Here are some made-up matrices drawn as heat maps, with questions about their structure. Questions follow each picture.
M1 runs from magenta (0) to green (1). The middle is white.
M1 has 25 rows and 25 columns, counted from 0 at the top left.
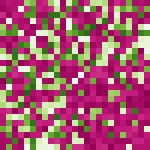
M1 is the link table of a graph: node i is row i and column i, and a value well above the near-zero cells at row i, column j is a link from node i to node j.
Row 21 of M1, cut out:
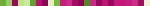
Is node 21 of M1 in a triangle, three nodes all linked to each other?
yes
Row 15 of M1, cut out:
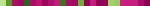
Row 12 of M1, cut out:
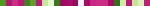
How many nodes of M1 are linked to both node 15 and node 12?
4
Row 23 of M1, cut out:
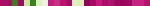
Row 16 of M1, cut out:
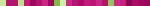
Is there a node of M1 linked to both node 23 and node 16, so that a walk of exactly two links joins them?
no
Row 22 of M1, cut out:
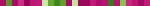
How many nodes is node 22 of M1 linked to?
8
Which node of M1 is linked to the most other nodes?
node 9
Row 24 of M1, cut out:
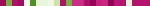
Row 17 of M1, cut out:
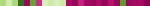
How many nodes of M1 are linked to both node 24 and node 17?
5
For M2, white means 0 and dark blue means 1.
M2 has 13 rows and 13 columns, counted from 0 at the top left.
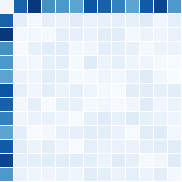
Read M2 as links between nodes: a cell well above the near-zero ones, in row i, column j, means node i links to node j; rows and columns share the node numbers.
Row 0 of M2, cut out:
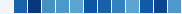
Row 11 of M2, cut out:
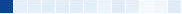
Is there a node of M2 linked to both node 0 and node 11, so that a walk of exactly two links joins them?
no
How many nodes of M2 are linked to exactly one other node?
12
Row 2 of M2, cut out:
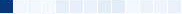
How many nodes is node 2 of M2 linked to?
1
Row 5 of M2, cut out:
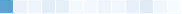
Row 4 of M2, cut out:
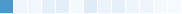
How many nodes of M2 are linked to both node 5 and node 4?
1
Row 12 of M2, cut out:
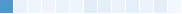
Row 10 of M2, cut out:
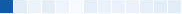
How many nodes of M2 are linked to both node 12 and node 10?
1
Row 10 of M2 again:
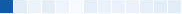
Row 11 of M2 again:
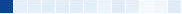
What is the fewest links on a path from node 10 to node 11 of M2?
2
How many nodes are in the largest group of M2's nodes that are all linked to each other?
2
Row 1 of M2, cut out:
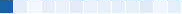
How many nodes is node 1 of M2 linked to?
1
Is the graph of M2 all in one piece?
yes
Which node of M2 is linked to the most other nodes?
node 0
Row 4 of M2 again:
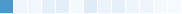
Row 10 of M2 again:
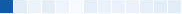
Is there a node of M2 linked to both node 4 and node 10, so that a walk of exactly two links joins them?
yes
